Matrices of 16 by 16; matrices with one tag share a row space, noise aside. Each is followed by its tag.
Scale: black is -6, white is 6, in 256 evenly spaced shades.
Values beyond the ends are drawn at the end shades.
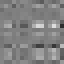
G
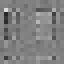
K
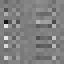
K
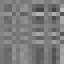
G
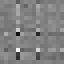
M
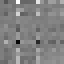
M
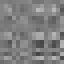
G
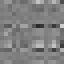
G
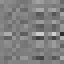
G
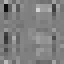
K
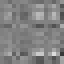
G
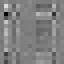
K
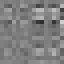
G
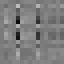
M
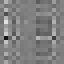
K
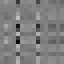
M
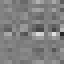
G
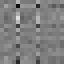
M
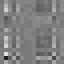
K
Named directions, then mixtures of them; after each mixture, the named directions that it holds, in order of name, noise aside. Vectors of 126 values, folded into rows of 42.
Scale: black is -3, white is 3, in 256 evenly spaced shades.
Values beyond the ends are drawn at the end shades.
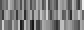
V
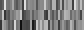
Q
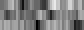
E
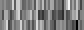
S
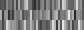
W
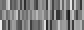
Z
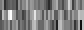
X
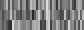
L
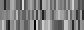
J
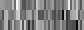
S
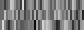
J, V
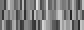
J, V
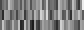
V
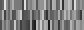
Q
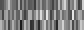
V, W, Z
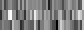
V, X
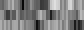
E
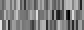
S, Z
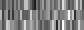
W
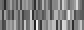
J, W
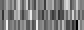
S, W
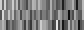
W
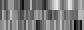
E, X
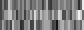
V, X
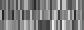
W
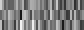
Q, V, W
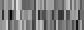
S, X
